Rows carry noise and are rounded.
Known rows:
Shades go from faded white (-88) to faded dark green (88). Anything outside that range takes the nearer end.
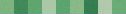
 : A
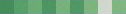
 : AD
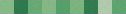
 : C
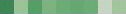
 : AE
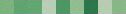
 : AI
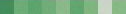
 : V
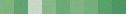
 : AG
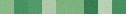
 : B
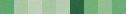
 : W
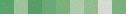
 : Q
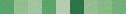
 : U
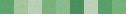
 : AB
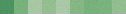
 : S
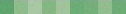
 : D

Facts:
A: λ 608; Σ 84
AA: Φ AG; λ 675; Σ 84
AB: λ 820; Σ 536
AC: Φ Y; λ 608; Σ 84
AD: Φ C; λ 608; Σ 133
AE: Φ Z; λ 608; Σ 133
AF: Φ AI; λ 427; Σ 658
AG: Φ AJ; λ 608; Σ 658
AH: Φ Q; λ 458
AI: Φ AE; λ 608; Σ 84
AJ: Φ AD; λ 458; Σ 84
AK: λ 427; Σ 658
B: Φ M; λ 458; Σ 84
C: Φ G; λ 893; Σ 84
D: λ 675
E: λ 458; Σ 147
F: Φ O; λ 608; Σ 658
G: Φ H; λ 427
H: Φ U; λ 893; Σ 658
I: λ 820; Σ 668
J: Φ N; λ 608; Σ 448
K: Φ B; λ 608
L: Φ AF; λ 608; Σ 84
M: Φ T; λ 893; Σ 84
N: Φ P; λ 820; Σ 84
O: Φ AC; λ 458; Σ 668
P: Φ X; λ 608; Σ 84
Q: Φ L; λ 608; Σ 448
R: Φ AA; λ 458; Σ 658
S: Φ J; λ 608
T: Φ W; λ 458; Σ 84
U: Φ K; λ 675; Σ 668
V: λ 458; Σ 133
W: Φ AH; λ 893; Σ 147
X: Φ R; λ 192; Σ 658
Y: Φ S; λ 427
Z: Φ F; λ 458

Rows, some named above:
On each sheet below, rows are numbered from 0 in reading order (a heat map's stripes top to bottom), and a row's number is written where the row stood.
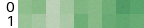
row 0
AK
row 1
AF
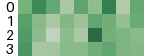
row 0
A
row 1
D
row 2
E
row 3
Z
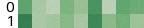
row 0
AB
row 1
O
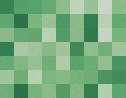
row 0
J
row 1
AA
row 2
L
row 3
O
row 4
K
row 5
H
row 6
AJ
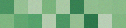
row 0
I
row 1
AI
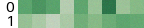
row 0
AC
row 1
AF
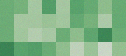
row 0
G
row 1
AH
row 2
F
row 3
J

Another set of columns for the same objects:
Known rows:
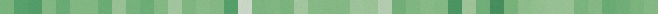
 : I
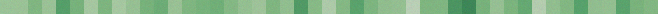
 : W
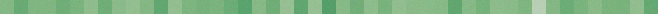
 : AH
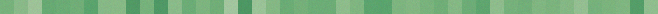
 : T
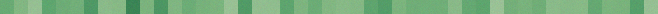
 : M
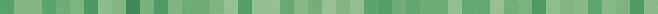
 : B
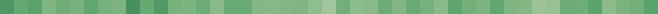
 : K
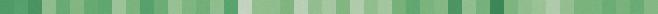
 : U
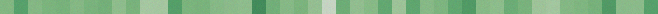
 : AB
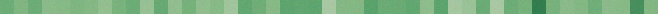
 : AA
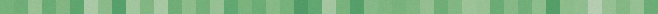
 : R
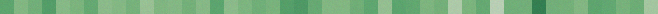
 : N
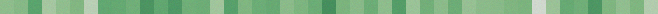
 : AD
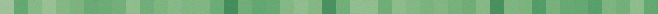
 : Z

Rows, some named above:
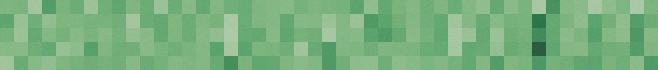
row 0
AK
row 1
C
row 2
AJ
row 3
AC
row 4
Z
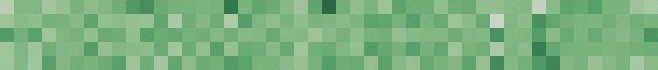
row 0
AE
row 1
L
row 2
G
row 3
AI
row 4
F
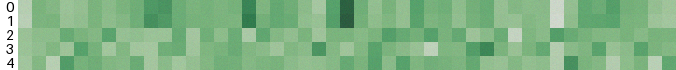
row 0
AE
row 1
AE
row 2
L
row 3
W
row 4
AF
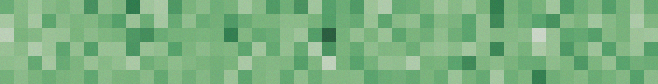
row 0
J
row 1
F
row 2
AE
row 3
Q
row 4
E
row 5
A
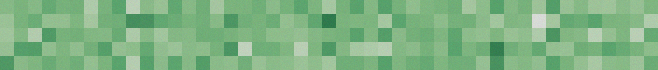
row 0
AG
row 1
V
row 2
AF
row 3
O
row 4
H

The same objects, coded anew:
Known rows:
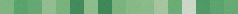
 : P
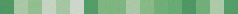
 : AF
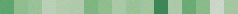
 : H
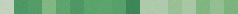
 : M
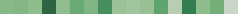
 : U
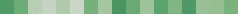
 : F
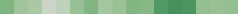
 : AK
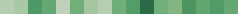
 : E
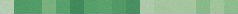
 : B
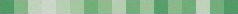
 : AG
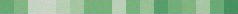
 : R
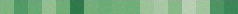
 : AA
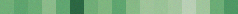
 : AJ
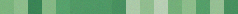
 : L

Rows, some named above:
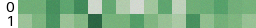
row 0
Q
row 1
A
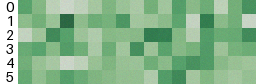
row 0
AG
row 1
U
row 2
W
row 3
Z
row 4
AK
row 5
G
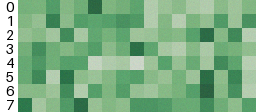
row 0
C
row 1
L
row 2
I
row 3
AC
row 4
J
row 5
O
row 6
I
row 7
AE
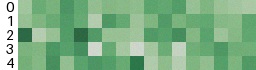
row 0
K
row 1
AH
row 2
AD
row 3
Q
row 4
AI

